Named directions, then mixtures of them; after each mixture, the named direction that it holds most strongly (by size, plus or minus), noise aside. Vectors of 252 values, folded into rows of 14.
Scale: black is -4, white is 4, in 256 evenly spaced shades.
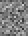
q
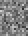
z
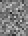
q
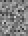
q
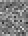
q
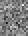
z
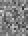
z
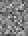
q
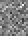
q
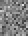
z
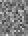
q
